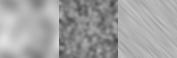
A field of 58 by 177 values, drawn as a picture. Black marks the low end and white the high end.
The table splits into one row of 3 panels. Panel 1,1: high, smooth. Panel 1,2: middling, blotchy. Panel 1,3: high, slanting down to the right, faint in contrast.
